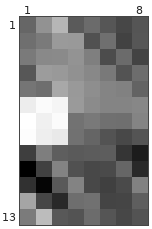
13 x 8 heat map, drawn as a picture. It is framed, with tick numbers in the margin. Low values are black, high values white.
The centre is the smoothest part. The middle left is the ninth with the highest average. In the middle left lies a patch that is higher than the rest. The bottom left is the roughest part.
